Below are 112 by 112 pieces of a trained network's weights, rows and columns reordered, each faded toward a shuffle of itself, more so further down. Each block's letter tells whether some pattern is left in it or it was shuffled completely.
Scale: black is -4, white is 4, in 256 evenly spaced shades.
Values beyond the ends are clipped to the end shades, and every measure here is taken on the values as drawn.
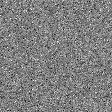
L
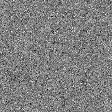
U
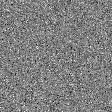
L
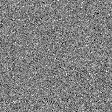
U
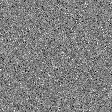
L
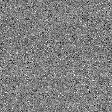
U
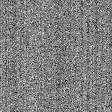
U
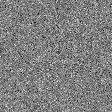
L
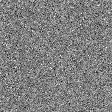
L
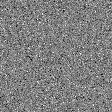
L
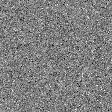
L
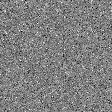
L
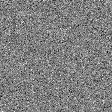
L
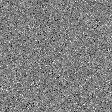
L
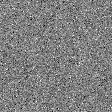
L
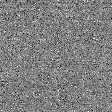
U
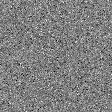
L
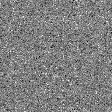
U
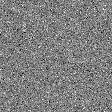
L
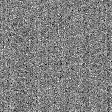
U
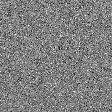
U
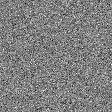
L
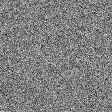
L
